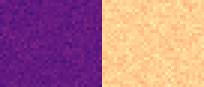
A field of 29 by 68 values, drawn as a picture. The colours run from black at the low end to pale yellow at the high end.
It is made of 1 by 2 panels. Panel 1,1: low, fine-grained, faint in contrast. Panel 1,2: very high, fine-grained, faint in contrast.
